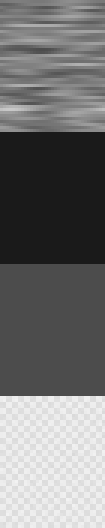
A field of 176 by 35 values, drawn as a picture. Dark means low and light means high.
It is made of 4 by 1 panels. Panel 1,1: middling, streaked across. Panel 2,1: very low, flat. Panel 3,1: low, flat. Panel 4,1: very high, checkered, faint in contrast.
